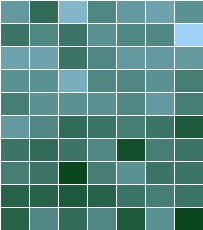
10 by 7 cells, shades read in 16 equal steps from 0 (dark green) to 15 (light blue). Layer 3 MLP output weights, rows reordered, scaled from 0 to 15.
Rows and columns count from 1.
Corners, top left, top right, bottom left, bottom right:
9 8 3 0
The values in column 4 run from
3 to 8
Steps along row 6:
down down up up down down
